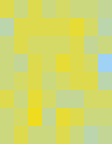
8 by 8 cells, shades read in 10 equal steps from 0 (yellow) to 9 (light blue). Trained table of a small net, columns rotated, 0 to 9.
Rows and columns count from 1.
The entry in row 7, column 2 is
3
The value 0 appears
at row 7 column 3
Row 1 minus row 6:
0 0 1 1 -2 -1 1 2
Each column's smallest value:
2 2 0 2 1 1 2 3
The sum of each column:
30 25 16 28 20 22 30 42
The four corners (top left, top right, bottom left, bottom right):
2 5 4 5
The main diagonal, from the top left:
2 2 3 3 3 5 4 5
